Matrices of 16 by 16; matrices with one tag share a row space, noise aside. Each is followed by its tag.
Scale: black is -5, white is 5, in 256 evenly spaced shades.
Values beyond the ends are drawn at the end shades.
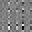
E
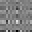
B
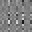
E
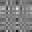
B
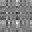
B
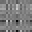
B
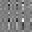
E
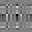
B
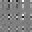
E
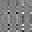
E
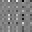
E
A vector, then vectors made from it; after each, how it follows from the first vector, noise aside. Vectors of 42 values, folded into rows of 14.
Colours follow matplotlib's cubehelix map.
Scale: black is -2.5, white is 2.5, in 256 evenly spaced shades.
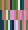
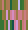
shrunk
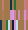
partly zeroed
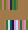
partly zeroed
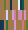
partly zeroed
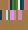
partly zeroed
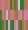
shrunk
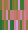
shrunk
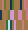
partly zeroed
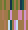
partly zeroed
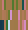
partly zeroed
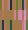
partly zeroed
